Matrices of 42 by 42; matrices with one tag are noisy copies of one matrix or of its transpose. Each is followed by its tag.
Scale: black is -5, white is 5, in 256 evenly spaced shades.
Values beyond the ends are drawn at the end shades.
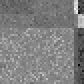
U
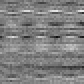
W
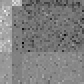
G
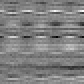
W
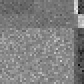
U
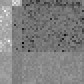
G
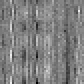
W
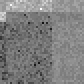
G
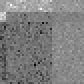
G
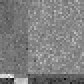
U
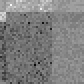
G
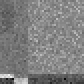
U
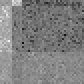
G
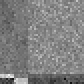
U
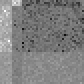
G
